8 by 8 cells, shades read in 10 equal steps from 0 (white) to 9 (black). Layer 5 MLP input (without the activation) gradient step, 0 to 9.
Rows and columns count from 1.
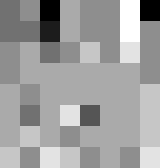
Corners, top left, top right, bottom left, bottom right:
5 9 2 1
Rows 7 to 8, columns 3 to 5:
3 4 3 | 1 2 4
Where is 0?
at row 1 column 7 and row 2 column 7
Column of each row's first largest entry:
3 3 3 1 2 5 4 2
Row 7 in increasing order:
2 2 3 3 3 3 3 4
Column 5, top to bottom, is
4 4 2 3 3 6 3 4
